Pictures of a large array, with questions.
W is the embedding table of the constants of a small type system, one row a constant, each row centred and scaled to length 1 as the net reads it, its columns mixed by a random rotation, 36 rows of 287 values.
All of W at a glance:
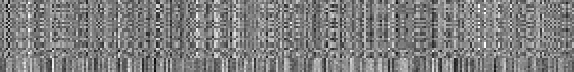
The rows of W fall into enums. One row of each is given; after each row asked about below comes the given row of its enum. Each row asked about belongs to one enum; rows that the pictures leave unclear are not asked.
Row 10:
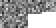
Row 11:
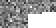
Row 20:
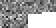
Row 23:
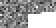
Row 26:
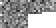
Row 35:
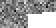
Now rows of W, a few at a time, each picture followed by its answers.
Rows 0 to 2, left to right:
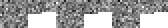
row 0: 10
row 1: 26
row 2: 11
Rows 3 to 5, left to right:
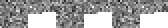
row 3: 11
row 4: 23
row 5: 11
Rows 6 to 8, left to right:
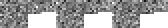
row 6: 23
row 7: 26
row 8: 26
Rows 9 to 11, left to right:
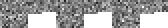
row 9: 20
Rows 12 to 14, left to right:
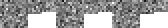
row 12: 10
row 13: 11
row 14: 26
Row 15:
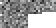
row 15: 26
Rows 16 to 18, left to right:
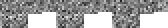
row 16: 20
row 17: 20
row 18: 10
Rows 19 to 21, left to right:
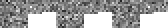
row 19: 11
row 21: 23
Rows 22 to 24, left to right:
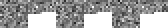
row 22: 23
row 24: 11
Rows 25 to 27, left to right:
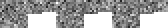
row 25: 35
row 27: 10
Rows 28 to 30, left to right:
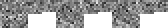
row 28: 20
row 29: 35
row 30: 35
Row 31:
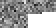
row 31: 35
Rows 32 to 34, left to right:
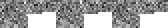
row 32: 35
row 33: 35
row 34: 35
